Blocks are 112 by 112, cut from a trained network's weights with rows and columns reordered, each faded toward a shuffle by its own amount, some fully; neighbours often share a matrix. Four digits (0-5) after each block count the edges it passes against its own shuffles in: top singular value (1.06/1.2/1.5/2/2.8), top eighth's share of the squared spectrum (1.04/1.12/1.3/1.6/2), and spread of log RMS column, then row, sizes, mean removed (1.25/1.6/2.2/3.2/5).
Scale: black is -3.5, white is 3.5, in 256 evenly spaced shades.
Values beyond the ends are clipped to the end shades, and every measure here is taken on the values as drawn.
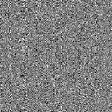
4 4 3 2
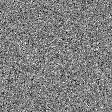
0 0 0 0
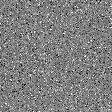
0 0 0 0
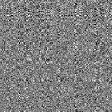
4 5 3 3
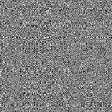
4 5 3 3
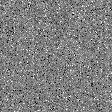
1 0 0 0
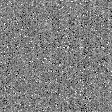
2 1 0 1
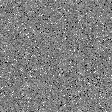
0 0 0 0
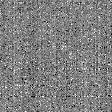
3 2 0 2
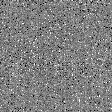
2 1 0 1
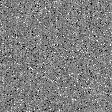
1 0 0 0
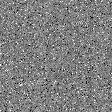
0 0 0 0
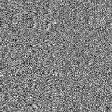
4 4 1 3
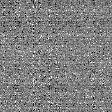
3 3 3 0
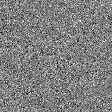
2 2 1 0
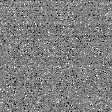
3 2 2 0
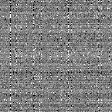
4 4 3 1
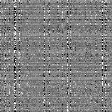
4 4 4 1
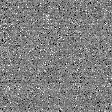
2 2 1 0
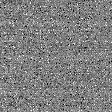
2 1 1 0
